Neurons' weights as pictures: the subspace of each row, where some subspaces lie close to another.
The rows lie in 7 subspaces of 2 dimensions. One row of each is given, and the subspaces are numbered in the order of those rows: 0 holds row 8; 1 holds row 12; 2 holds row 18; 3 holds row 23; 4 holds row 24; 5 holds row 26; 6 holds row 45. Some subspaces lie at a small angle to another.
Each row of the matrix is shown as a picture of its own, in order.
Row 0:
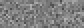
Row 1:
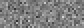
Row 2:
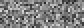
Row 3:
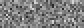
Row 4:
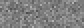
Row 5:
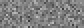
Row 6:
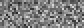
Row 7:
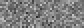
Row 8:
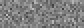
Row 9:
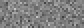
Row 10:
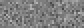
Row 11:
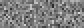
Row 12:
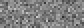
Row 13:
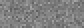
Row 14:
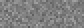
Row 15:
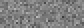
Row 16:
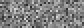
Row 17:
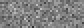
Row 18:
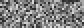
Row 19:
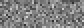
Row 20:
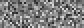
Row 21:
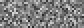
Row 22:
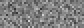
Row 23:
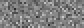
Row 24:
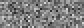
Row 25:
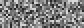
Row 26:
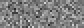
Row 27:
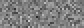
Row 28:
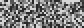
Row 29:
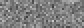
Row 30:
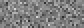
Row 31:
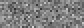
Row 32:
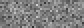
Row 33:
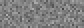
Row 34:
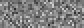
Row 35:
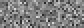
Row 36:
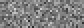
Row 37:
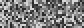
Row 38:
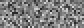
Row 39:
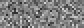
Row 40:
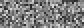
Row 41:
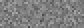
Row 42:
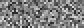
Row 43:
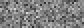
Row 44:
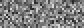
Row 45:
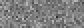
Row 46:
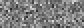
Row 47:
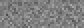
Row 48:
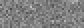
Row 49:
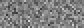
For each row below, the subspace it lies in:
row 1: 1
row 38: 4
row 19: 2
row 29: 2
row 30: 3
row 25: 0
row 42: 5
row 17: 4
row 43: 5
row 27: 0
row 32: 4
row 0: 1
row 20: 3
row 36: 4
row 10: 1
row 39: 5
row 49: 5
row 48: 0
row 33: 0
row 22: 4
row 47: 2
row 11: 3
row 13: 6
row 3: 0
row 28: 2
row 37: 6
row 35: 1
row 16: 6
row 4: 5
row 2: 1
